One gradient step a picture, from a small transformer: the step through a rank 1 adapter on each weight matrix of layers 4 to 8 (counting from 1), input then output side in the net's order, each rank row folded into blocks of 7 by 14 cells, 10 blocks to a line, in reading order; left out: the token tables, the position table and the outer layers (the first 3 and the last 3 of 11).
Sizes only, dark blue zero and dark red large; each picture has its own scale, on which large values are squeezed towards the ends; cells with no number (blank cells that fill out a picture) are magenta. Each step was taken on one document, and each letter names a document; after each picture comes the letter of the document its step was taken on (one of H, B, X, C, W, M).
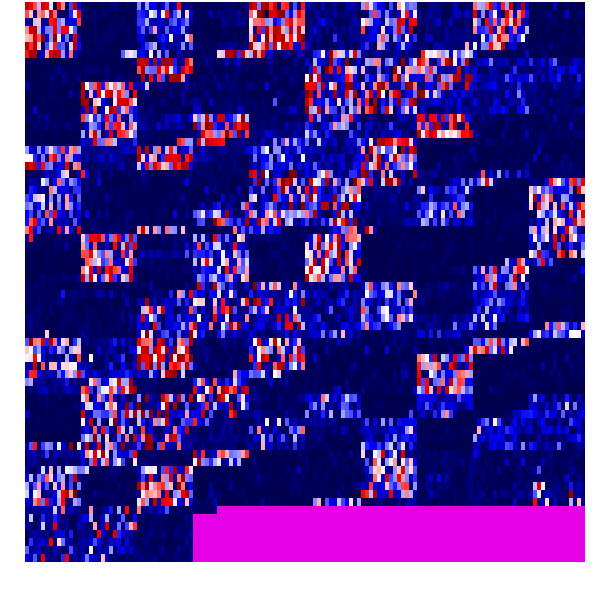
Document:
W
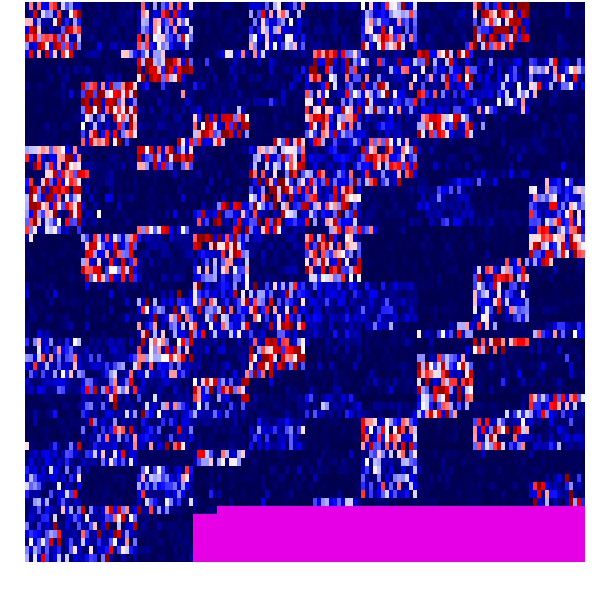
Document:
W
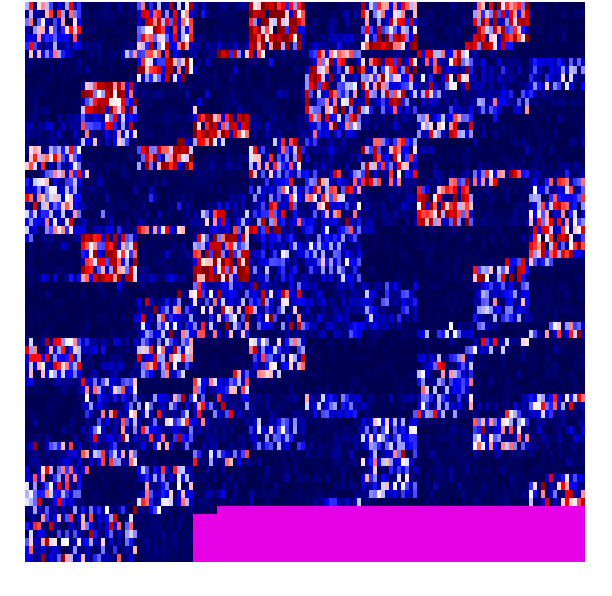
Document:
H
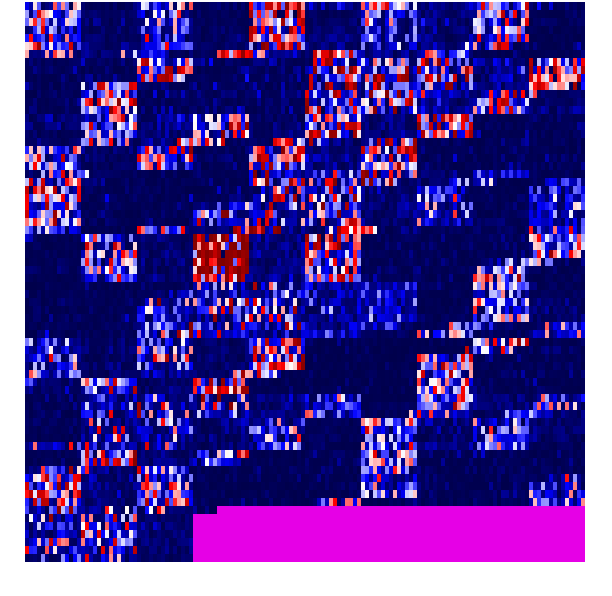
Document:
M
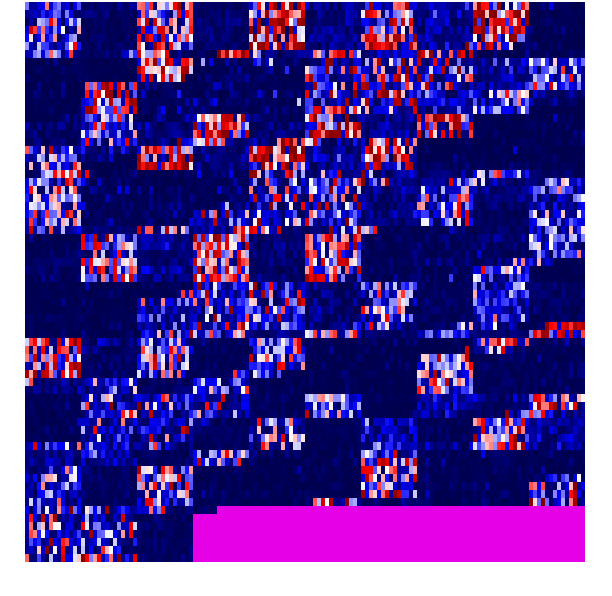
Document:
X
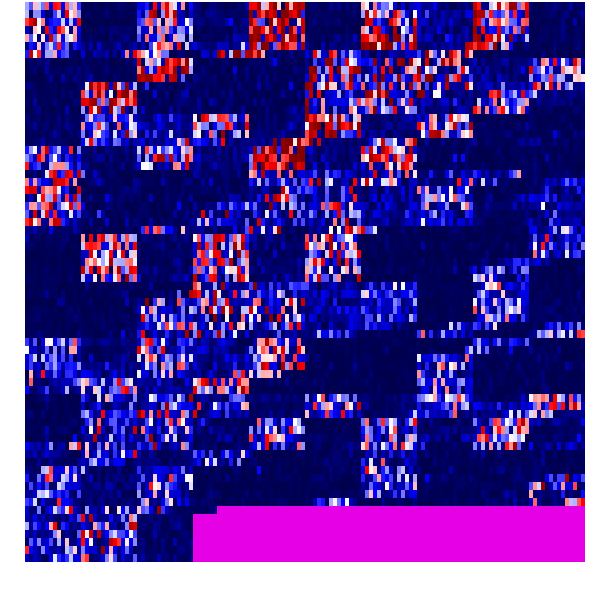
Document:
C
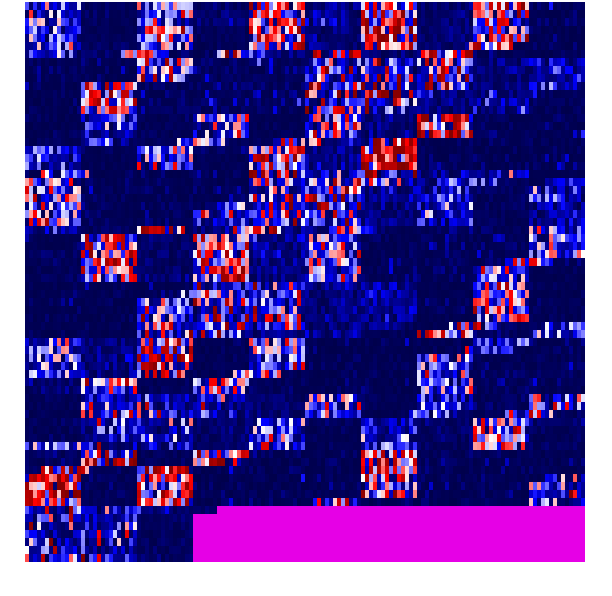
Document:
X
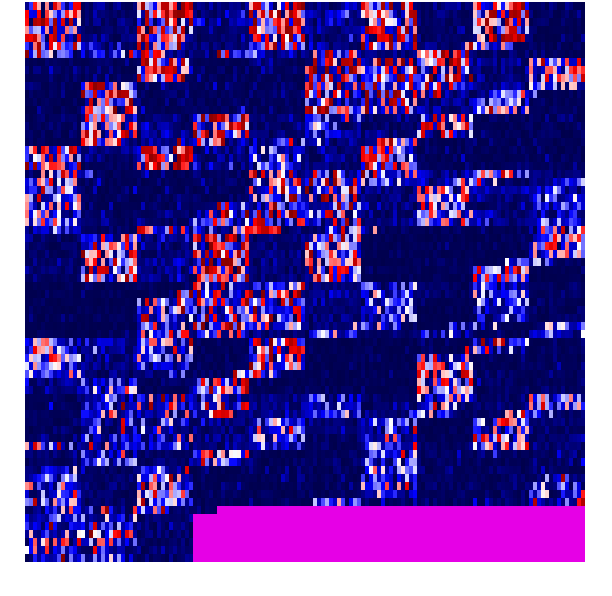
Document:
H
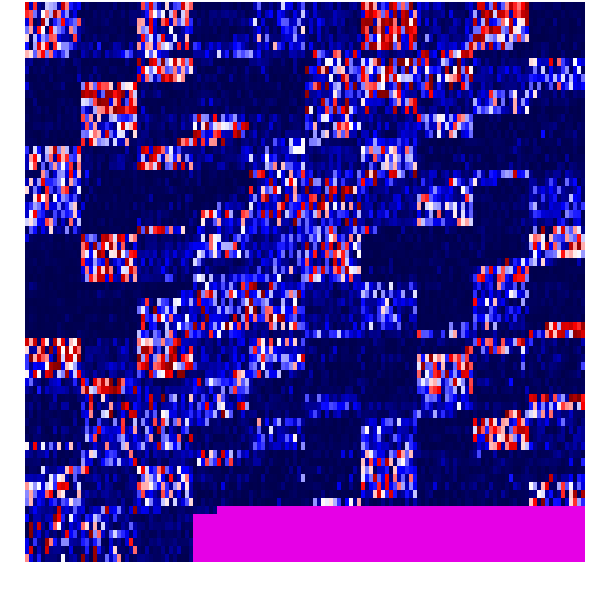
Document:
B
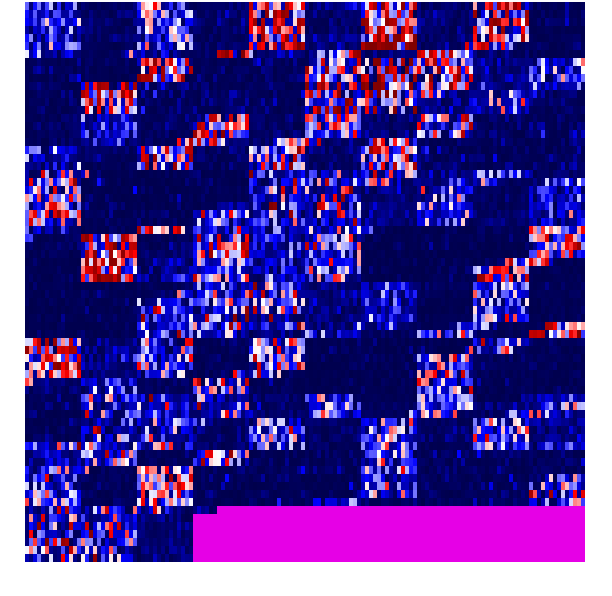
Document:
H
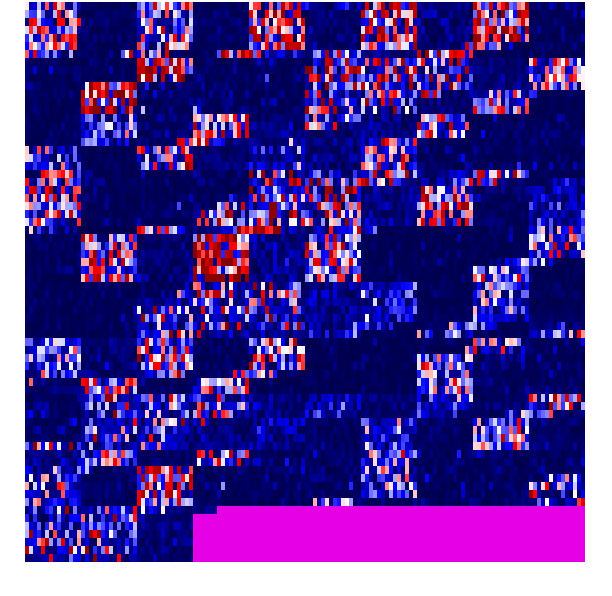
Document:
H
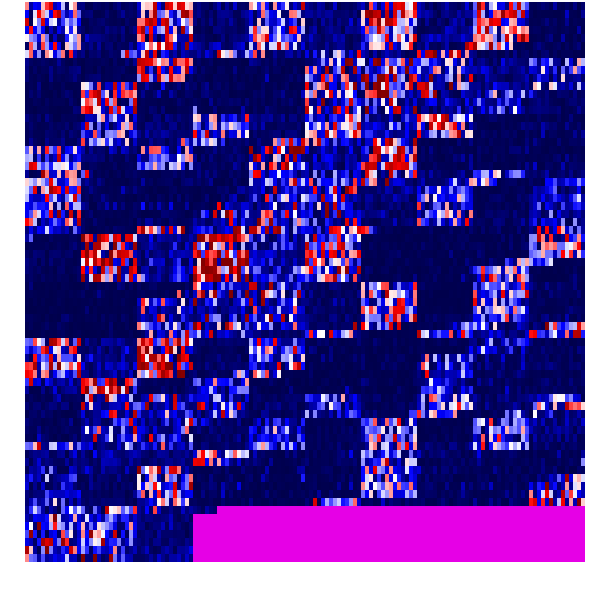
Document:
B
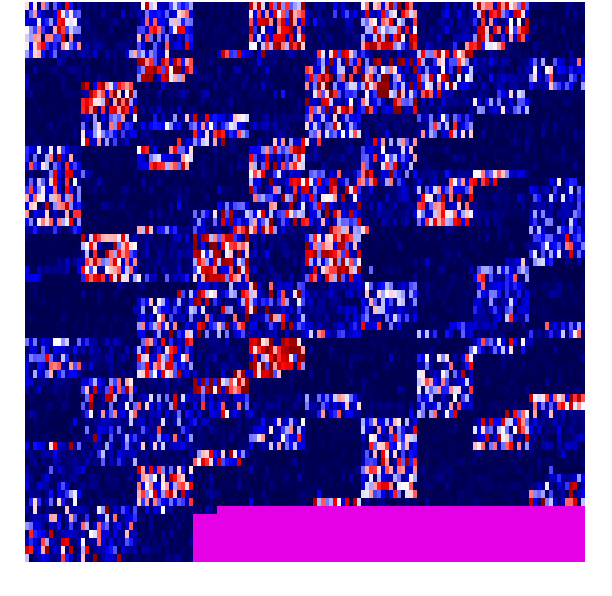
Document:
B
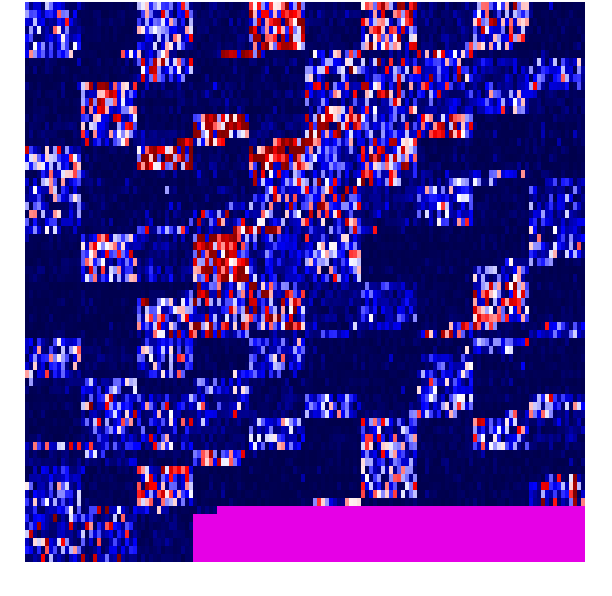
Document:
X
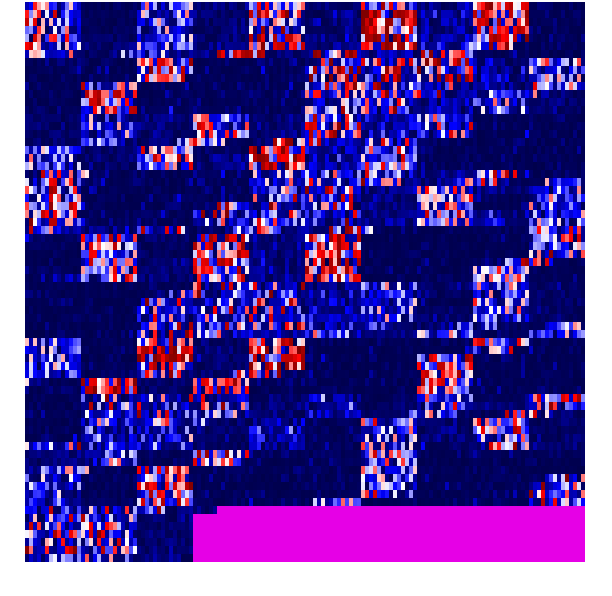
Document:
M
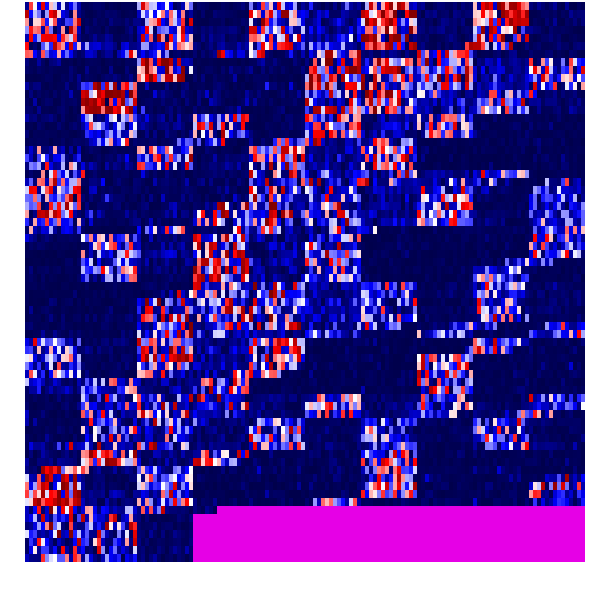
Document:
M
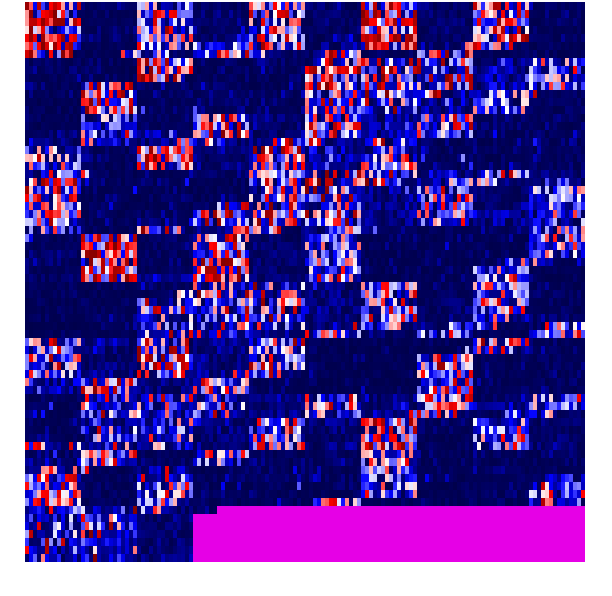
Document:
H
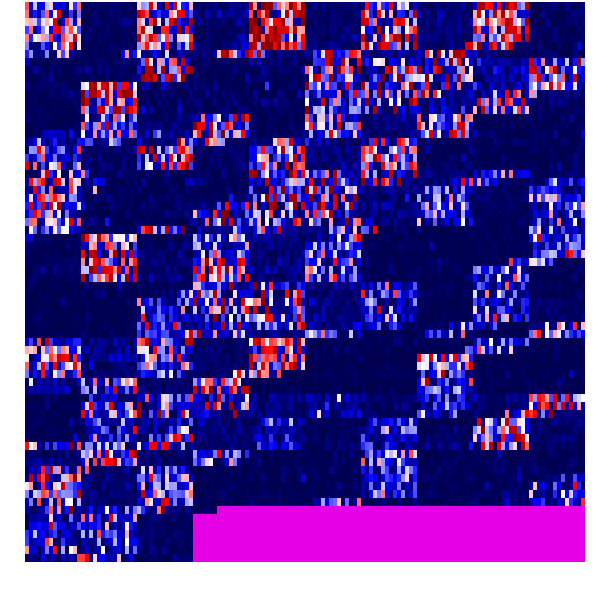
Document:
C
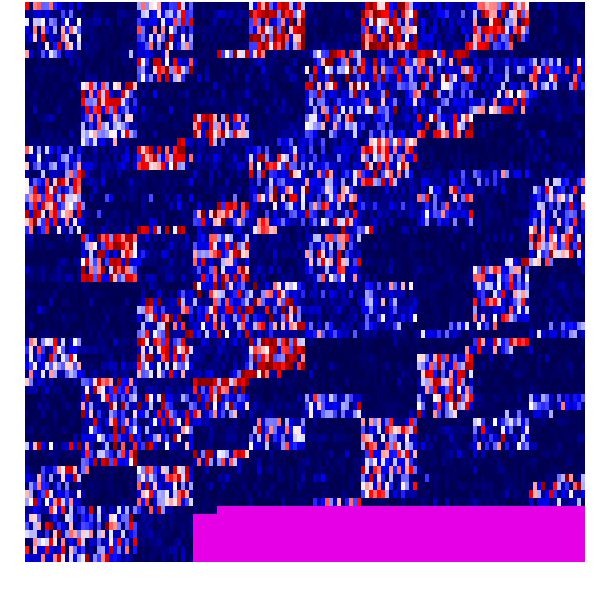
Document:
M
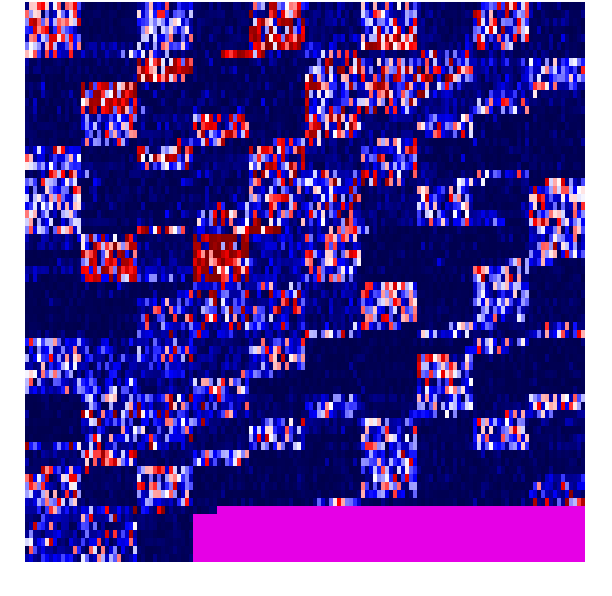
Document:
C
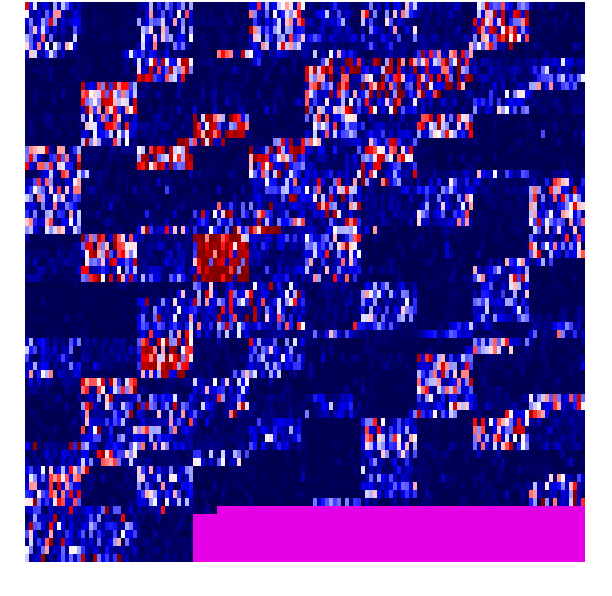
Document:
X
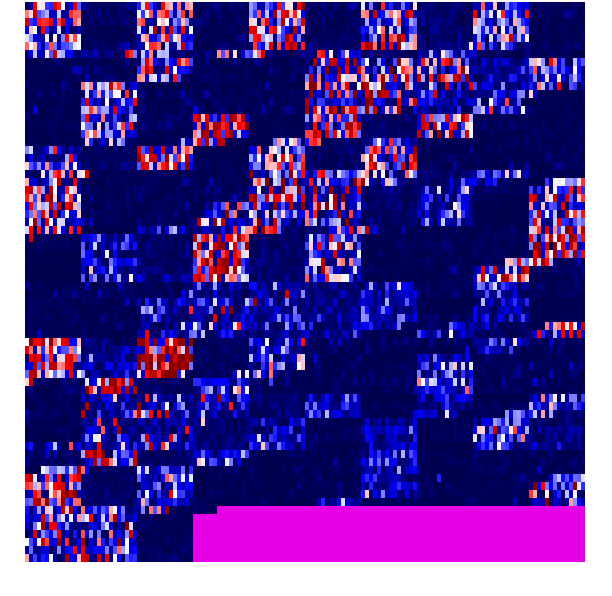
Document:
W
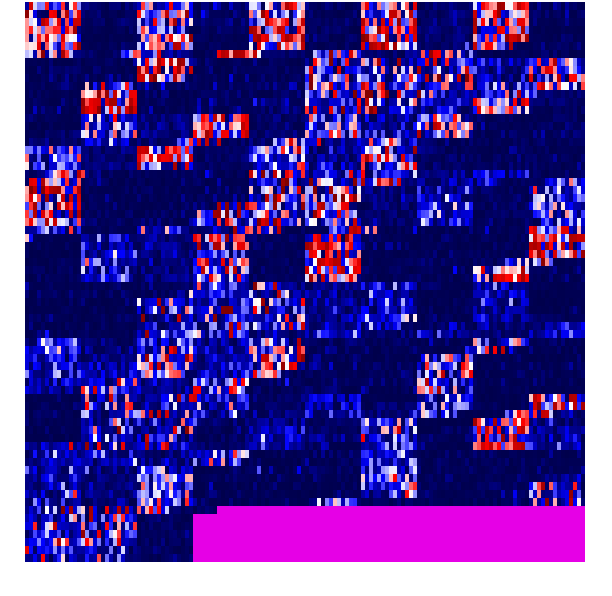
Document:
W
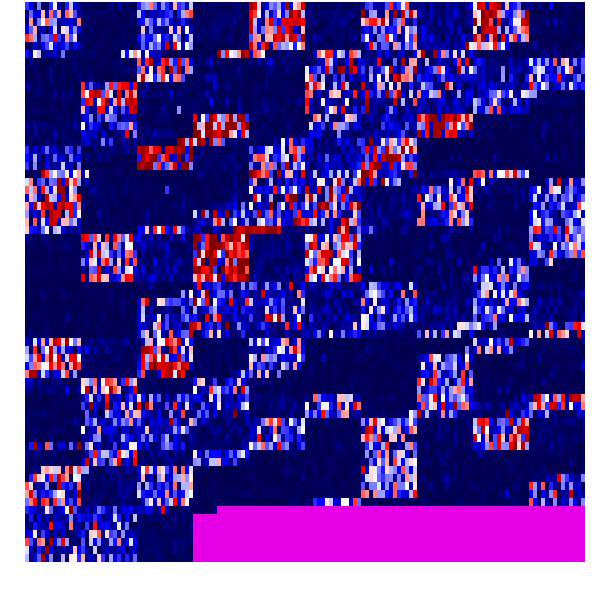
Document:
X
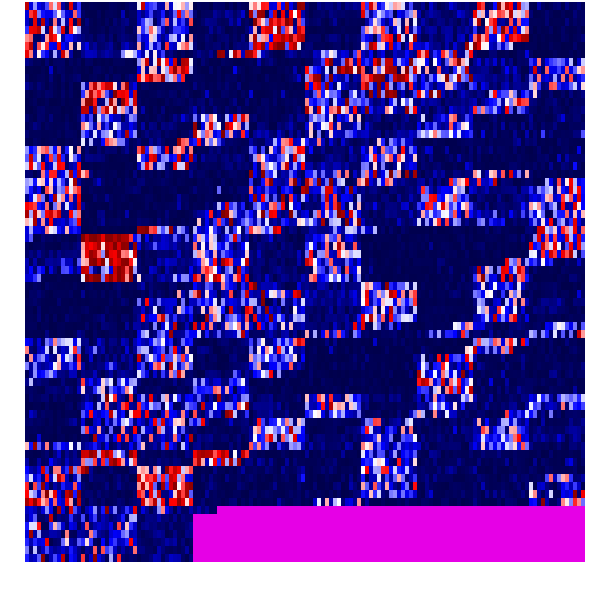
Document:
H
